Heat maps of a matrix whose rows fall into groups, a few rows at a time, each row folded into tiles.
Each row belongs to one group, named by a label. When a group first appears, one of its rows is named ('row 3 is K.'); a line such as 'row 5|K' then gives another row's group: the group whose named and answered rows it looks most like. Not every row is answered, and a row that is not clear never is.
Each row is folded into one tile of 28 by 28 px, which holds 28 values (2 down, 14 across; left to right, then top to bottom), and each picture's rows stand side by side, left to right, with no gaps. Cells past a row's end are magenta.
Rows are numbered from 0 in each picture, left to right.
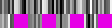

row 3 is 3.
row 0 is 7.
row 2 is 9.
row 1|7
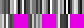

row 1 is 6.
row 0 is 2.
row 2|7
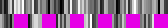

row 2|9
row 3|2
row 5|2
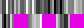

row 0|3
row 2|9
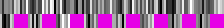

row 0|3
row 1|9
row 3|3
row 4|2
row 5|6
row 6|9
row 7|9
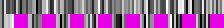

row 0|6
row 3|2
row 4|3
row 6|2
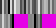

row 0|7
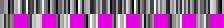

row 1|6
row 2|6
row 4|6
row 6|6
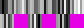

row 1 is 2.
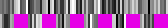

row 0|3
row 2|7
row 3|2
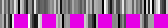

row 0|2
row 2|7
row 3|2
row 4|7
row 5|7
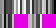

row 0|9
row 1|2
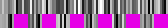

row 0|2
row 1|2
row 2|9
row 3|7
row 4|3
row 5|7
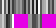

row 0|7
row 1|7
